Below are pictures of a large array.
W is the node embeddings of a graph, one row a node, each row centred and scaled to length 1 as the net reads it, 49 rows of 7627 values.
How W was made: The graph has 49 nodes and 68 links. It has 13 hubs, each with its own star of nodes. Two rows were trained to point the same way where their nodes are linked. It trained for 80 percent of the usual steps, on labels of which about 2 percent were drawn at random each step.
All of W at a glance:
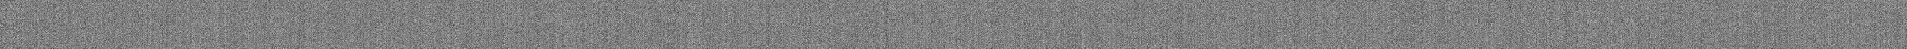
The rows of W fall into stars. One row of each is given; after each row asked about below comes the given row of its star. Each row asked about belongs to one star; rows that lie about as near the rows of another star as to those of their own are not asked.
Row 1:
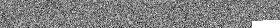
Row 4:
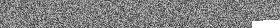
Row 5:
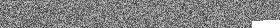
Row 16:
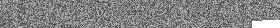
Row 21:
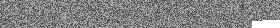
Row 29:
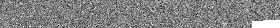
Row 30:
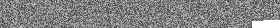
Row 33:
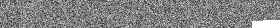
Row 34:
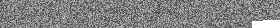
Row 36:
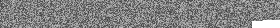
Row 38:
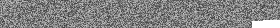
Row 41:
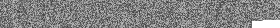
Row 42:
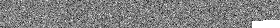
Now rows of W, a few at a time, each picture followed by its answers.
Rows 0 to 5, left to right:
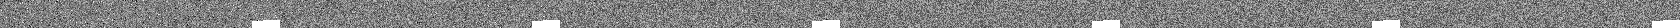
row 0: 33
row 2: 16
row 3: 29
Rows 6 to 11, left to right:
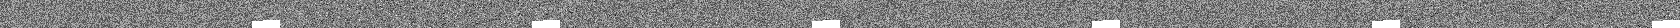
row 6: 42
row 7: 42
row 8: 38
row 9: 1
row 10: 29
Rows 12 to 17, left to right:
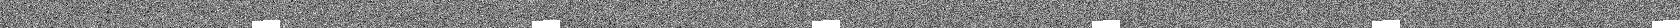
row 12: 30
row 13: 38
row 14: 16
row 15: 5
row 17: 38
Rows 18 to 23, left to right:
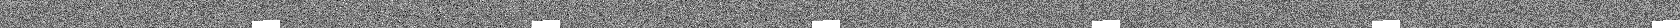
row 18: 38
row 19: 21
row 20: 36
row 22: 21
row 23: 4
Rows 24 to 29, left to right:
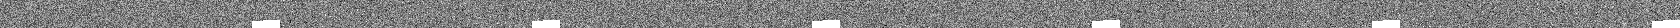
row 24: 5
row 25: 33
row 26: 36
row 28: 41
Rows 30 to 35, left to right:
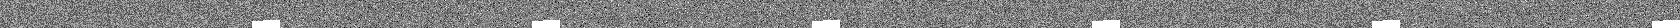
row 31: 42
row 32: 21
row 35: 30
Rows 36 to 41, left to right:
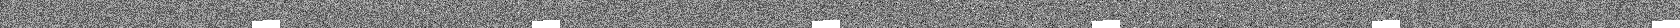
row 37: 29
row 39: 36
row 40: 42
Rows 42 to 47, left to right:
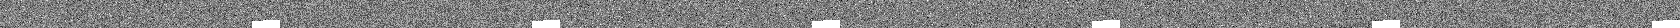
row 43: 33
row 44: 4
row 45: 34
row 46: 34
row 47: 4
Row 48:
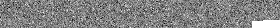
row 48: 4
